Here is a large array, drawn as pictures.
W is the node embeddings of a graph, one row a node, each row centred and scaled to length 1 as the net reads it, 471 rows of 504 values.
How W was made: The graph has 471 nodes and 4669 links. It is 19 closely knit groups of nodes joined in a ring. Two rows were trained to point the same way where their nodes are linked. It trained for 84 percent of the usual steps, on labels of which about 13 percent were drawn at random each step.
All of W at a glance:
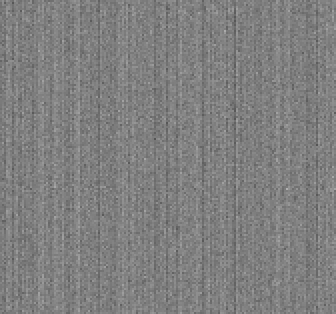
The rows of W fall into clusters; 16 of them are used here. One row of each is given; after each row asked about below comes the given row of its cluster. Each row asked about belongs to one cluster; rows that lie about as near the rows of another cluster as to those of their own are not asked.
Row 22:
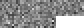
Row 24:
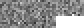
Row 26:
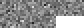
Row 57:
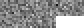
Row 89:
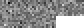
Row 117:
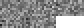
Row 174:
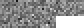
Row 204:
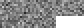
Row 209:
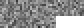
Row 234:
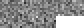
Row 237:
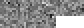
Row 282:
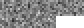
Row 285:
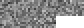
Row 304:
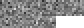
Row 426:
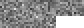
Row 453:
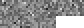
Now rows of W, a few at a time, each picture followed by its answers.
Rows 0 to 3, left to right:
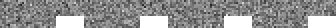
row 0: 24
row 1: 204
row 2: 117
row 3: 57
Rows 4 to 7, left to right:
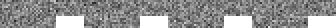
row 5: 237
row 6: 426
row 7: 304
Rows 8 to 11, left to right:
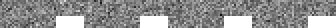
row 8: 26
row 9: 209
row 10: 24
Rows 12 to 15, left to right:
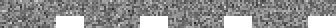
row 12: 209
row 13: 209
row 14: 89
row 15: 89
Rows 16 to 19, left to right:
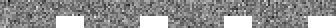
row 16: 89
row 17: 204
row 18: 209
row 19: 209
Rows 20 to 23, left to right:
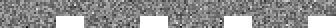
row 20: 22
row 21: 426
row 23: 57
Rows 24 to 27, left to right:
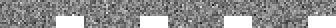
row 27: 26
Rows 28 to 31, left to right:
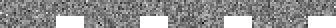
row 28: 304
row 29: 453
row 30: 209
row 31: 453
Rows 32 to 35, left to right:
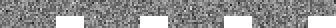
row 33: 285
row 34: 22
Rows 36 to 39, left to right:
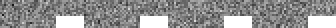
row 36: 237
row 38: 57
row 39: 282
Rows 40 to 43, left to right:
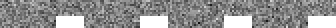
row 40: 22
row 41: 22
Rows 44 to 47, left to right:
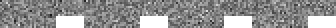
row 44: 234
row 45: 282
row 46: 304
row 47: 57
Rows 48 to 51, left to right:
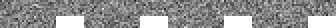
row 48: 282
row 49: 26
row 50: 304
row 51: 22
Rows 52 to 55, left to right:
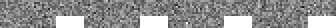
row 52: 57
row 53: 237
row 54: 204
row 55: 209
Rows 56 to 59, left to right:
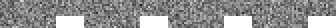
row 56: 234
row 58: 426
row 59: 174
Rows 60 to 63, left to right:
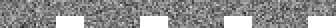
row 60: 26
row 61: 282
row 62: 234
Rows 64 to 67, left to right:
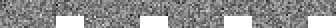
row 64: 304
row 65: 174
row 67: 453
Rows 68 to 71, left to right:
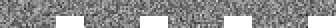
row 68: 209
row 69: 174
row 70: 237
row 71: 234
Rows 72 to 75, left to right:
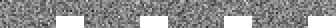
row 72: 304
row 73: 174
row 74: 282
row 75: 24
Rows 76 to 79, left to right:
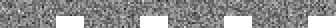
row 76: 174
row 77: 117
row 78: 89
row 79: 234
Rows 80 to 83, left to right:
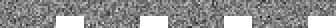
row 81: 285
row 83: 89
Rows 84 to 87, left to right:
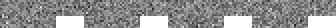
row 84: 24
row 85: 24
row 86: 26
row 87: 24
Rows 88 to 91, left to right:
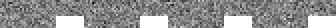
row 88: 204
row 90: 304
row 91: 453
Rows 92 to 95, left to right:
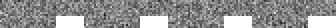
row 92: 304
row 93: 22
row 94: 209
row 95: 234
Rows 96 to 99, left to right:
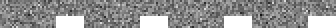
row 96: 89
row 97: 117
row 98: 22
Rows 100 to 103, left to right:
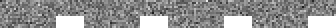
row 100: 22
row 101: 237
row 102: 57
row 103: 234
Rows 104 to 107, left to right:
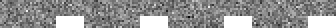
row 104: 234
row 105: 209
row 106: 57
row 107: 26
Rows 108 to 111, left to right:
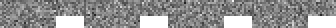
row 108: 26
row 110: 174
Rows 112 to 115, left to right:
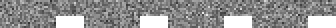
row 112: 22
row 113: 117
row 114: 117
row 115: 426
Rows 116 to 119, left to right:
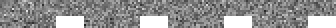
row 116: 57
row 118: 89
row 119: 304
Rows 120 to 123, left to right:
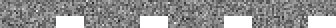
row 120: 426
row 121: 174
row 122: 209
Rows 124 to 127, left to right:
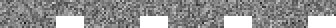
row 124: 26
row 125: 24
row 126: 209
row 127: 304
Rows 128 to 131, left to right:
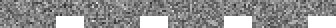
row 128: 234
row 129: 22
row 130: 204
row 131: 209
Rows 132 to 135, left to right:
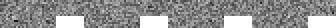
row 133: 22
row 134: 304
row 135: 282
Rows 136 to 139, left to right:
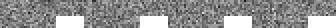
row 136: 426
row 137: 209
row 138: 174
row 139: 237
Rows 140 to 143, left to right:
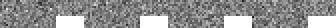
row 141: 282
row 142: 453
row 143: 204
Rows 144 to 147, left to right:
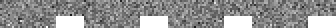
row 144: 26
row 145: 24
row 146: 304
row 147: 453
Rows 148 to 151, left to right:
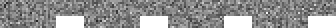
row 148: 426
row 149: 57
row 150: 453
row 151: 117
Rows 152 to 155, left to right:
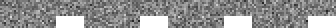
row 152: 237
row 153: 426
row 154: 304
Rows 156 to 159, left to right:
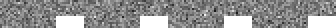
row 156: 117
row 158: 237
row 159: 304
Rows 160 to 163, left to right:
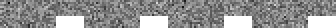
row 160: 26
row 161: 204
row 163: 24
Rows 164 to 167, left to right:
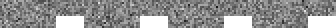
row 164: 426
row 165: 209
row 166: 304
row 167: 22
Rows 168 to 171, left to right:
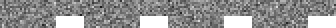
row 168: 204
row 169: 204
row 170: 57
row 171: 285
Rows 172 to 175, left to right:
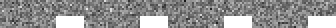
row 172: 89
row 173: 453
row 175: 237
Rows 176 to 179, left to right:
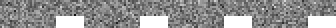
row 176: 237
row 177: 26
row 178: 22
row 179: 22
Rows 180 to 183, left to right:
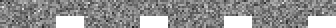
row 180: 209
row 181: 426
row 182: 204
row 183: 24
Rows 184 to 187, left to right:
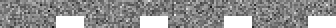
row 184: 22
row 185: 22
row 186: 285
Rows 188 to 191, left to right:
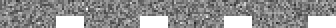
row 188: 282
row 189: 204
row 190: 204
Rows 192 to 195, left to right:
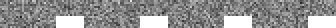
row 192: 209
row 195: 234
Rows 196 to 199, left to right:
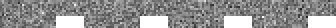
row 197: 22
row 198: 57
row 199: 174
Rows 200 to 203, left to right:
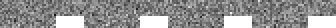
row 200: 234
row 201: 304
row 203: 237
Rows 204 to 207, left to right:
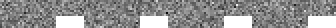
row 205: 304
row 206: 26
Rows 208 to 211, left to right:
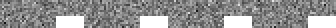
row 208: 282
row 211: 174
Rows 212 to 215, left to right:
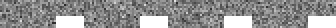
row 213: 57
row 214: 89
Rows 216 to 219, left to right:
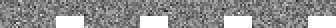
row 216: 89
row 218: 174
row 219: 453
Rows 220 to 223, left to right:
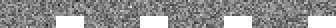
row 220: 304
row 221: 453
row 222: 204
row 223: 26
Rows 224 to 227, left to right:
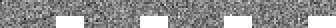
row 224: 57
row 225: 117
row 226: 204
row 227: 24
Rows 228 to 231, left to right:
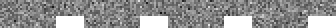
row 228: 234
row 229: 304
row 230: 24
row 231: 26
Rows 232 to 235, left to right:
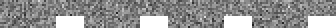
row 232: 209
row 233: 453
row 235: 204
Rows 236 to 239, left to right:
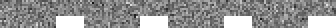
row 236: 282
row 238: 57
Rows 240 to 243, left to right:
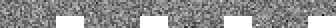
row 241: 234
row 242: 57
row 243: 26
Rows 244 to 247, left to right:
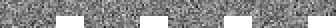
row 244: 285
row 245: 174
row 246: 89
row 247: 209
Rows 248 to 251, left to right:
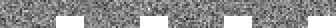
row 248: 89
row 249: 237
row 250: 426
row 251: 24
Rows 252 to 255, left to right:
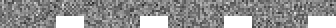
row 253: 237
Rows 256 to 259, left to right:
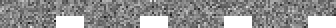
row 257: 209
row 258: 26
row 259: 174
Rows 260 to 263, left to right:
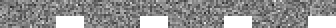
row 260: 209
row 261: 234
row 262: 285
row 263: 282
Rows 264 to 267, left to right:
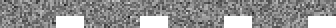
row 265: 24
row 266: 426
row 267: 453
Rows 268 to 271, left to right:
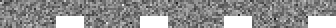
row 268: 285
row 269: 282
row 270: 26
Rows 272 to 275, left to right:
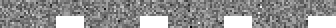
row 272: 117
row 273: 204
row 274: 117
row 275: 234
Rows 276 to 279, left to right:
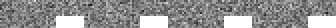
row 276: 24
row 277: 426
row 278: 117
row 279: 22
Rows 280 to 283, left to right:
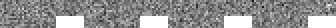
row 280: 22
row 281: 89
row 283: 282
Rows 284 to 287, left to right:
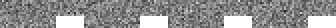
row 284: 282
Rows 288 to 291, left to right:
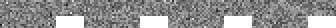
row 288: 204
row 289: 237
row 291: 26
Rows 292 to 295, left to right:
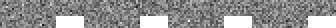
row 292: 204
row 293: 234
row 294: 57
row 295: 24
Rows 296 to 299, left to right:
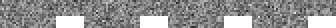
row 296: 453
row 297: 209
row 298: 22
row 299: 453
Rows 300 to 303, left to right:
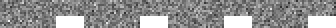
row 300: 57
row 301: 282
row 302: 453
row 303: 209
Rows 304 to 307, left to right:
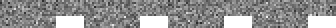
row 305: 204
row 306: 282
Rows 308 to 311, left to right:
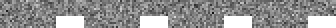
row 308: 282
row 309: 426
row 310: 285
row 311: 285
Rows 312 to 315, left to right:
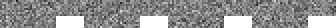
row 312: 282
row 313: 174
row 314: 282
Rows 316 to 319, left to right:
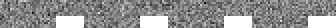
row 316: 174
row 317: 453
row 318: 282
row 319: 24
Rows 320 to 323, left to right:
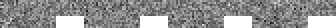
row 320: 209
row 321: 237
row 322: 57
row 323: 209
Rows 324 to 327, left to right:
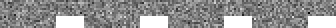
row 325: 426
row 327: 204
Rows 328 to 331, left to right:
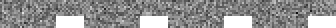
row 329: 89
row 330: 285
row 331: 234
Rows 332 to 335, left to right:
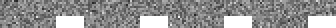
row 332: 453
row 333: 285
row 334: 234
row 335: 282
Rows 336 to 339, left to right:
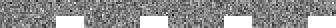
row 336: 204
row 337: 282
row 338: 234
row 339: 234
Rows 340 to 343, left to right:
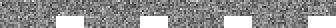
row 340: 117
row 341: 285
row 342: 57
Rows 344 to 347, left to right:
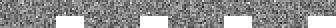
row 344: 234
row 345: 304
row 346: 426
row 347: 57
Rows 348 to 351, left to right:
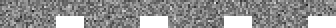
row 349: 204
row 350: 304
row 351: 234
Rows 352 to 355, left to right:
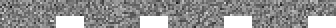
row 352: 174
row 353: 22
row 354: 282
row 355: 174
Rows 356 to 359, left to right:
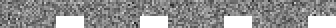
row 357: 234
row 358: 117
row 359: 282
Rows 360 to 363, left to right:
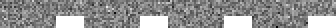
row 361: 426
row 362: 285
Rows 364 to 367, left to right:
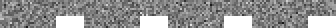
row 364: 282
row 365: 24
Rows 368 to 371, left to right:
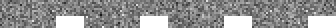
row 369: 117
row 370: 426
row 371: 117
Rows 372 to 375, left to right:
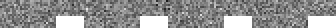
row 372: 22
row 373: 453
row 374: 209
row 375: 204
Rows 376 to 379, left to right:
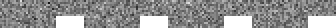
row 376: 117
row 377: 285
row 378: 24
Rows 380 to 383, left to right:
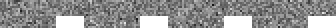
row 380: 57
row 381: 57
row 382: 26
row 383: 204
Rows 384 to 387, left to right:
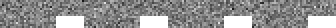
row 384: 117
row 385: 26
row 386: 234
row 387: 285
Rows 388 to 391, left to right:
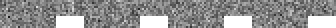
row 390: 117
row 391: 234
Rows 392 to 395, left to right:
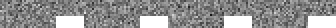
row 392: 282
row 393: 174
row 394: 304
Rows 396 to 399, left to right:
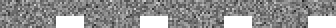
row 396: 282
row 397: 117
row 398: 117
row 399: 22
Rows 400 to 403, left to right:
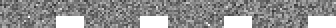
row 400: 453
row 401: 24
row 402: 24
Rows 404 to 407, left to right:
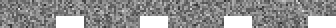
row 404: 234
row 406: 282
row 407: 57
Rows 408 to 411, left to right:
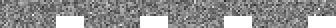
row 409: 234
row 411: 204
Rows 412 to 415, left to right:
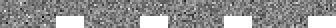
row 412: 174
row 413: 89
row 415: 24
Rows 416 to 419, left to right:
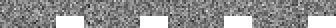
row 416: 209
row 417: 304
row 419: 304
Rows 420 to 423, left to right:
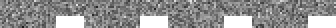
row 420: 426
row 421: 304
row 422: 426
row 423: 285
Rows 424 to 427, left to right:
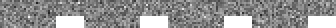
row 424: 453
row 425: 89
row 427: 304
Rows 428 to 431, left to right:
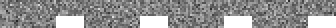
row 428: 89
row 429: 204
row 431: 304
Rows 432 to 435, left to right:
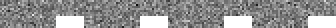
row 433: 24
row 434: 24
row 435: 57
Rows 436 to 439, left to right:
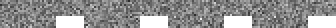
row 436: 234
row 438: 234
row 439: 117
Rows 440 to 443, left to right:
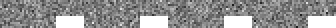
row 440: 117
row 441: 234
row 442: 453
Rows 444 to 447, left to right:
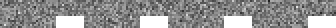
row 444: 89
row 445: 453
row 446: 282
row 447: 174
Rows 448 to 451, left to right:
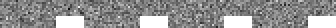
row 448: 453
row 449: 89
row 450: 57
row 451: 24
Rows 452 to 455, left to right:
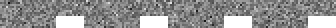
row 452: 89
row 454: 285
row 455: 304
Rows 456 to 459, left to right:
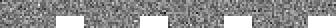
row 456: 304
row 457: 237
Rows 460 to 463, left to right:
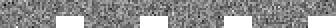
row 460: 174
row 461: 209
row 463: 22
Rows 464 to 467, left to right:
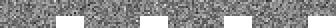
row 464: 209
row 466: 204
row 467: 453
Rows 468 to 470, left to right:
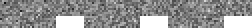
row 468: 453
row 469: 282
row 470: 453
